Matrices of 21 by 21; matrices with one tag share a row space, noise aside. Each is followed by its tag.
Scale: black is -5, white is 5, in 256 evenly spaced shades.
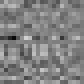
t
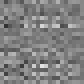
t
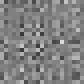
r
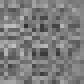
t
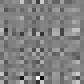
r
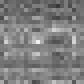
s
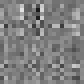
r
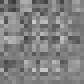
t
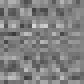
t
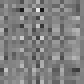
r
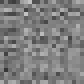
t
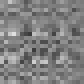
t
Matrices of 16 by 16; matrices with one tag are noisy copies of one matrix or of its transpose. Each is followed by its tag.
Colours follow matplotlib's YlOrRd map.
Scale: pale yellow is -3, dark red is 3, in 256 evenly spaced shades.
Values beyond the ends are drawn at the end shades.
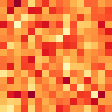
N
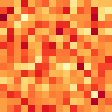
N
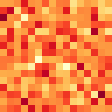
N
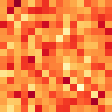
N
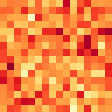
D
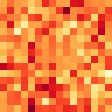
D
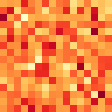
N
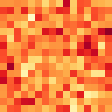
D
